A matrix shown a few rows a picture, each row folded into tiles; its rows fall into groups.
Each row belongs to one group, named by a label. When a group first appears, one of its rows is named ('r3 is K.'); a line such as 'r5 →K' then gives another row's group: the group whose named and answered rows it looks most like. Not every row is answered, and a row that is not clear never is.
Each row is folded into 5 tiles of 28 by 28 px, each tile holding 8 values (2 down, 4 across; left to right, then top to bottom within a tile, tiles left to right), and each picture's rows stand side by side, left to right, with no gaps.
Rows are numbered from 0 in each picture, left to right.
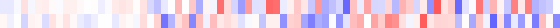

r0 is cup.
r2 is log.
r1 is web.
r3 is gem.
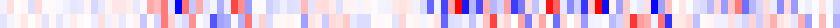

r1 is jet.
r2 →cup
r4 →web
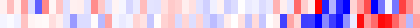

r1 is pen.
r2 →log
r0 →jet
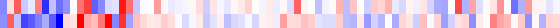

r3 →web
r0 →log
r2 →gem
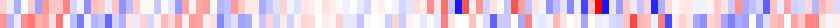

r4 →web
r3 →jet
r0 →pen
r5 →log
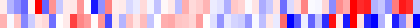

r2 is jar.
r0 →web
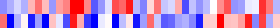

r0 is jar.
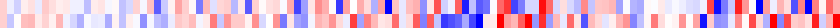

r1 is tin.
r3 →log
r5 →tin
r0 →pen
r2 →tin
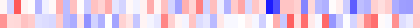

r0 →gem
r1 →jet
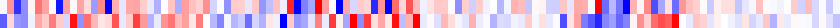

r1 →pen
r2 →tin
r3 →jet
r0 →tin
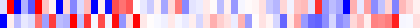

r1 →web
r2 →log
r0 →tin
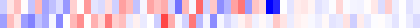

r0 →log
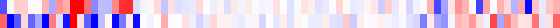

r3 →tin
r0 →jar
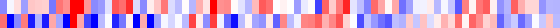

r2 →pen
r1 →jar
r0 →jar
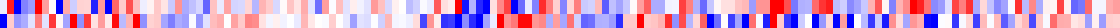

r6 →jar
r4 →log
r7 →web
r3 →log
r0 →tin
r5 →jar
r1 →log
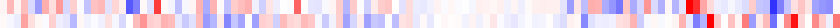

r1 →gem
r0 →jet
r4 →web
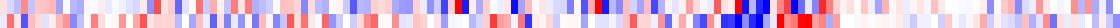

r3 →web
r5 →log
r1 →gem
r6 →jet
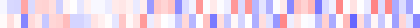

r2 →gem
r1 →gem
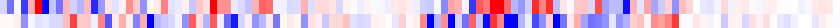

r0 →web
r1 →jar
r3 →jar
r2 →cup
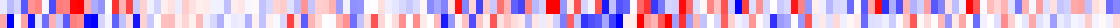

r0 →jar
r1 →pen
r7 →jet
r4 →log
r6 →web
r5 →jet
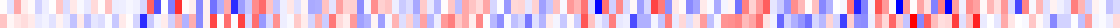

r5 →pen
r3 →pen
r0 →gem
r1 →tin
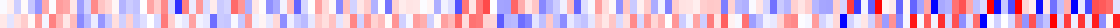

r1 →jet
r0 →pen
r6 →tin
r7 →tin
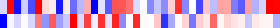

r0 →tin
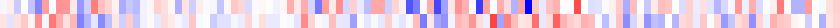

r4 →gem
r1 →jet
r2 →jet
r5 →web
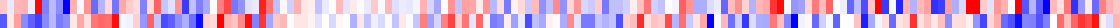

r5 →jar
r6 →web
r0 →log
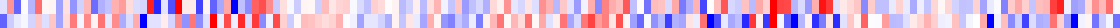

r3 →log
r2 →pen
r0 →tin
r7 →jar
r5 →jar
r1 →tin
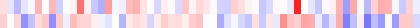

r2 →gem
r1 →pen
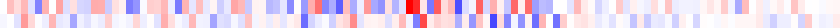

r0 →jet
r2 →web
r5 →jet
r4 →gem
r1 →jet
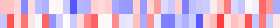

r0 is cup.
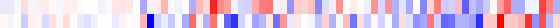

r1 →jar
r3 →log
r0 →cup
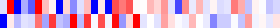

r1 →jet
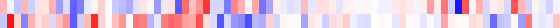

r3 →jet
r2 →cup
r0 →cup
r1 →pen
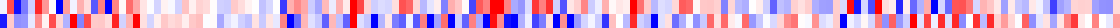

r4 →jar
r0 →tin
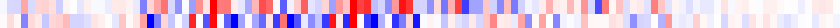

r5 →cup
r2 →jar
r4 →jet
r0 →cup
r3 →web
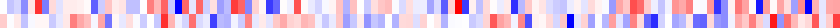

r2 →gem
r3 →web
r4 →jar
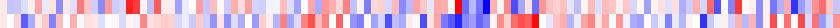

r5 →tin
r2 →pen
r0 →web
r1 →gem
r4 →pen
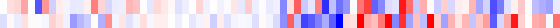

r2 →log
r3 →cup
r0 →jet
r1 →gem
